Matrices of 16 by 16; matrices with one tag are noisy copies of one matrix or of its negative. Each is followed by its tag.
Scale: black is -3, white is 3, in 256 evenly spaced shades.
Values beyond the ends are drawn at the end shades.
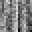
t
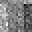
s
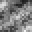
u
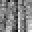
t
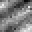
u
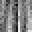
t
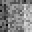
s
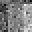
s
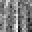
t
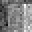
s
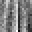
t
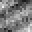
u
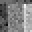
s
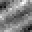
u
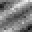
u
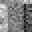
s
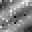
u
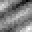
u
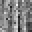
t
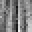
t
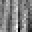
t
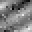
u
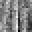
t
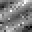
u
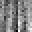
t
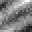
u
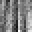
t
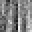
t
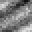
u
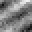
u
